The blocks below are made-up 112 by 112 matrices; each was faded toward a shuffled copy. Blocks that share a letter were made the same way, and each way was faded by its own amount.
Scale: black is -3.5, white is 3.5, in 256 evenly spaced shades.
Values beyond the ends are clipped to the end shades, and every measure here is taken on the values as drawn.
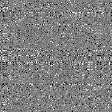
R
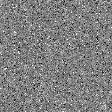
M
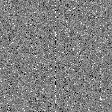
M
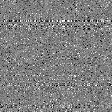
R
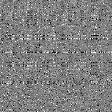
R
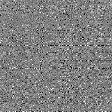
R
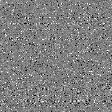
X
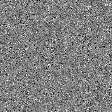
M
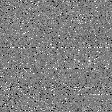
X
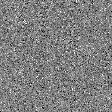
M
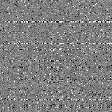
R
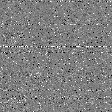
X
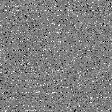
X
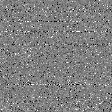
X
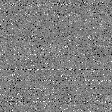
X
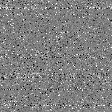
X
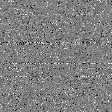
X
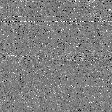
X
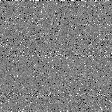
X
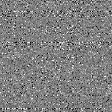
R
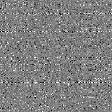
R
